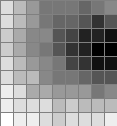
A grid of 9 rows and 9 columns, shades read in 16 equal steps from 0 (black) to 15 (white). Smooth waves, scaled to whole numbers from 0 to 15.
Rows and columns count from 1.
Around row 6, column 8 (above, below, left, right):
1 7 6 5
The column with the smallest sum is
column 8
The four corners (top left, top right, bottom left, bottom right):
13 8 15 14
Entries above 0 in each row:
9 9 9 7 9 9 9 9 9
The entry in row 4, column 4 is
7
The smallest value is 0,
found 2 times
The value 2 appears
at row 3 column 7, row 3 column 8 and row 4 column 7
